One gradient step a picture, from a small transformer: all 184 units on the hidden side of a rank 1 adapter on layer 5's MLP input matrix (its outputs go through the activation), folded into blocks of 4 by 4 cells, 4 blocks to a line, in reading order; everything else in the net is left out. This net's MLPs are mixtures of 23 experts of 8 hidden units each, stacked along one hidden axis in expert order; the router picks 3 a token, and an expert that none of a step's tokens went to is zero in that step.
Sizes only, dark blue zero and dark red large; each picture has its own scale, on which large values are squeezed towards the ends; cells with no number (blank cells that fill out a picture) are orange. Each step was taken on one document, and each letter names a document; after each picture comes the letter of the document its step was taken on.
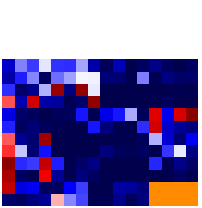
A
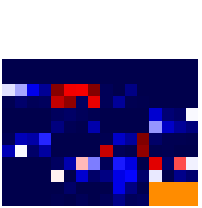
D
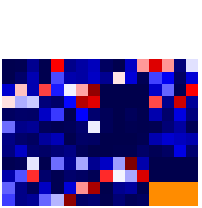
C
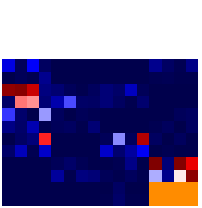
D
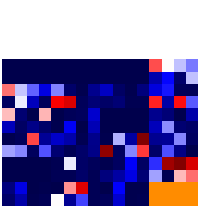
D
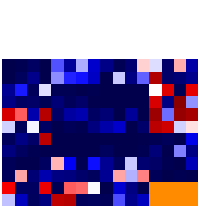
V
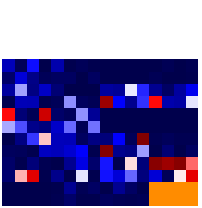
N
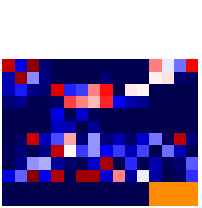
N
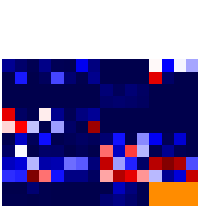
N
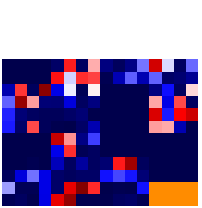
C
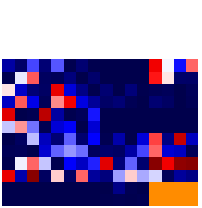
N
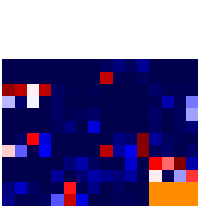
D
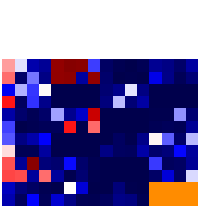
A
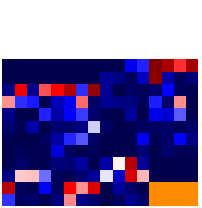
C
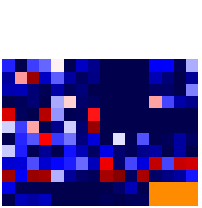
N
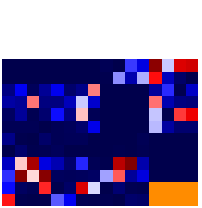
C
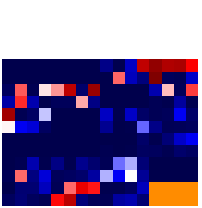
C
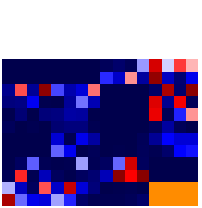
C
